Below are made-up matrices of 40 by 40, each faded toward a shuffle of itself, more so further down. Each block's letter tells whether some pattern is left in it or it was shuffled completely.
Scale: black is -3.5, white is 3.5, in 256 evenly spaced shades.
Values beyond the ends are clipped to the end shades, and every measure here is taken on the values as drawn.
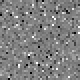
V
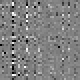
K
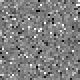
V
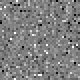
V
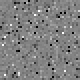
V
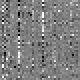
K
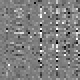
K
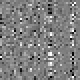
K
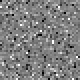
V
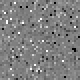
V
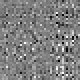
K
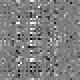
K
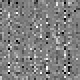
K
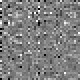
K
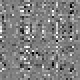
K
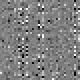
K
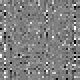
K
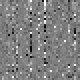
K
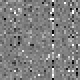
K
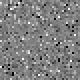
V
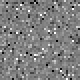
V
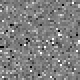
V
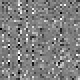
K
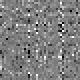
K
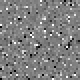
V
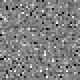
V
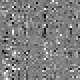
K
